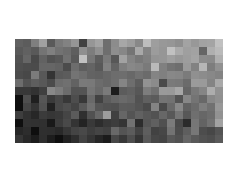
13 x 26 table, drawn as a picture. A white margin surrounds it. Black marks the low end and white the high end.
The values follow a bell shape. The ninth with the lowest average is the bottom left. No regular stripes run through it. The ninth with the highest average is the top right. Neither half mirrors the other. The field climbs toward the top right.
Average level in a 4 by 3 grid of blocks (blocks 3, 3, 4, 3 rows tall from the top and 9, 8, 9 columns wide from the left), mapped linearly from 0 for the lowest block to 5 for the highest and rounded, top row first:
345 / 234 / 123 / 012
